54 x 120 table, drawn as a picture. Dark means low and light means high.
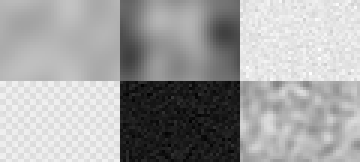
The table splits into 2 rows of 3 panels. Panel 1,1: high, smooth, faint in contrast. Panel 1,2: middling, smooth, strong in contrast. Panel 1,3: very high, fine-grained, faint in contrast. Panel 2,1: very high, checkered, faint in contrast. Panel 2,2: very low, fine-grained, faint in contrast. Panel 2,3: high, blotchy.
